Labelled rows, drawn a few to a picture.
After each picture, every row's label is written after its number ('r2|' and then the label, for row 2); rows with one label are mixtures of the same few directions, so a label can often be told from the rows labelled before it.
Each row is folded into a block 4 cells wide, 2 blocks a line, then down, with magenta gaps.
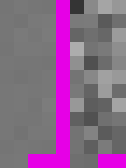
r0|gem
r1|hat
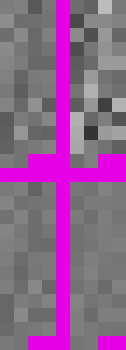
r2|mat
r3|mat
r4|mat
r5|mat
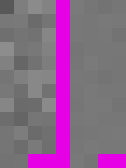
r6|hat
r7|hat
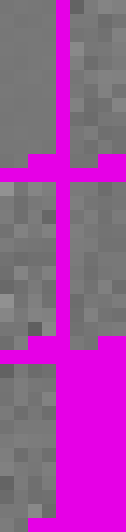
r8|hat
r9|hat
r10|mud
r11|mat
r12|mud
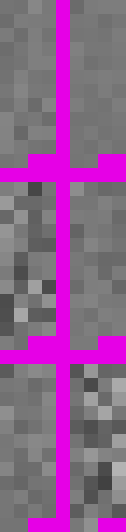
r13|mat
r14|hat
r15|mat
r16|hat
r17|hat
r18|gem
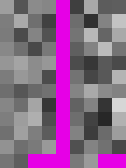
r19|gem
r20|gem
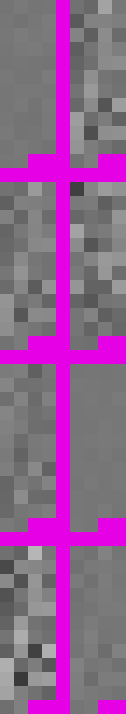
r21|gem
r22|mat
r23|mat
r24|hat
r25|mat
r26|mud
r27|mat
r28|mat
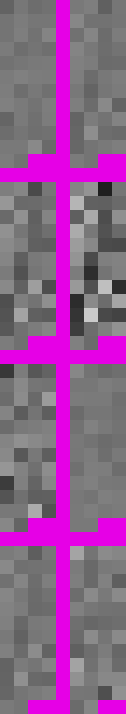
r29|mud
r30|mat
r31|mat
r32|mat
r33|mud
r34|hat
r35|mat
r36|mud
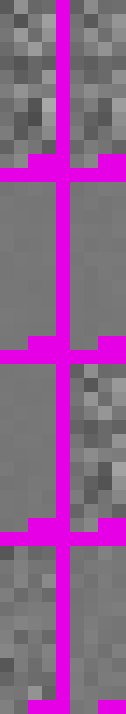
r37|gem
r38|gem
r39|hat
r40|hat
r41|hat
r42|gem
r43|mud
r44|mat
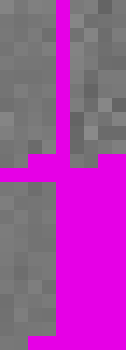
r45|mud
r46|mat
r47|mat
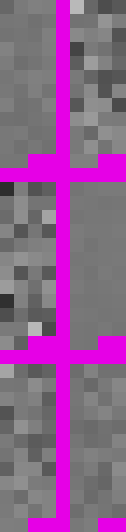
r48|hat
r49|hat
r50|mud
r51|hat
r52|hat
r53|gem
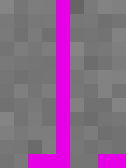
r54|mud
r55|hat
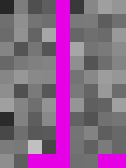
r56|mud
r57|hat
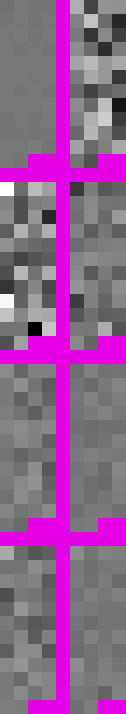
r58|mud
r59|gem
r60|mud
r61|mud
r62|gem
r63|gem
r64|hat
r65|mud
